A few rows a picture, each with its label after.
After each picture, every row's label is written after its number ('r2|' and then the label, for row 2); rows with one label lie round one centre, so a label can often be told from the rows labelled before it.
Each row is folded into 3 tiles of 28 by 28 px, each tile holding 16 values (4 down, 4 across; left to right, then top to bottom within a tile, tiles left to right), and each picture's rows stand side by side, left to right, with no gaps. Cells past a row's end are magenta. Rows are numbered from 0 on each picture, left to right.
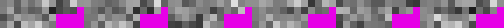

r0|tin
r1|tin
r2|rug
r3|tin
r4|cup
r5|tin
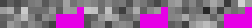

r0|cup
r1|cup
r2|tin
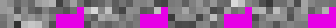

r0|tin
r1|cup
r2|rug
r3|cup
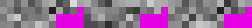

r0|tin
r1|rug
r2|tin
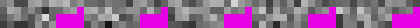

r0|rug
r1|cup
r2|rug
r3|cup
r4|cup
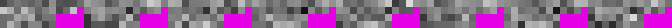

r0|cup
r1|rug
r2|tin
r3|tin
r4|tin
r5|rug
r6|tin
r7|rug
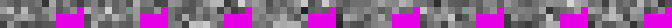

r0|cup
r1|cup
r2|tin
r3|tin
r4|rug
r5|cup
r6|rug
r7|cup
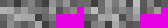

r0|cup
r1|cup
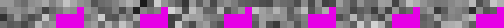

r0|rug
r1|tin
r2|cup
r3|cup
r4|tin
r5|tin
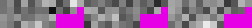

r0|tin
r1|cup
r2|tin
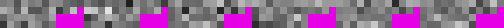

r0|cup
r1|cup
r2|tin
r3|rug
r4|tin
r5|tin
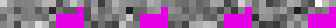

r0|tin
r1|rug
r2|tin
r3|rug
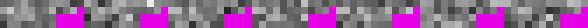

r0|cup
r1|rug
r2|cup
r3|cup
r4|cup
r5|tin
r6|rug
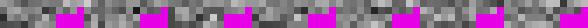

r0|rug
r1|tin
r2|rug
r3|rug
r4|tin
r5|cup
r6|tin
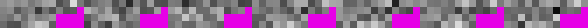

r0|tin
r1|cup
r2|cup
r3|tin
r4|tin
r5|tin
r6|tin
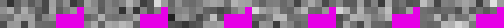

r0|cup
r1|tin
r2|rug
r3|cup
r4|cup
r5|tin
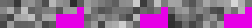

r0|cup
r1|tin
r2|rug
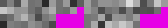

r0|cup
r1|tin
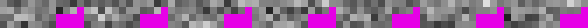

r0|cup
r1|cup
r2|tin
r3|tin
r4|cup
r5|rug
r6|rug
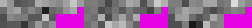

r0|rug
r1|tin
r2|rug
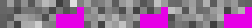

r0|tin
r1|tin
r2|cup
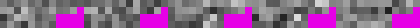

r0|cup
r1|cup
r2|rug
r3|rug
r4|tin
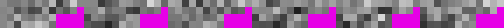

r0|tin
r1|rug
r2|tin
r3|rug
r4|rug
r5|rug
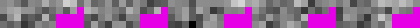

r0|rug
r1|cup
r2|rug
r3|tin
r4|rug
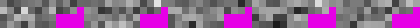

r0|cup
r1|tin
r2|cup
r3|rug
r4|tin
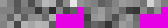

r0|tin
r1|rug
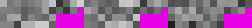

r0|tin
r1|tin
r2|cup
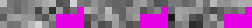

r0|tin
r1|cup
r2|rug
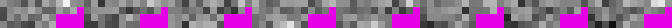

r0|rug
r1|rug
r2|tin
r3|tin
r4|tin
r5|rug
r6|rug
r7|rug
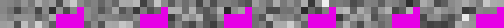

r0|tin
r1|tin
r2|cup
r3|tin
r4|cup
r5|rug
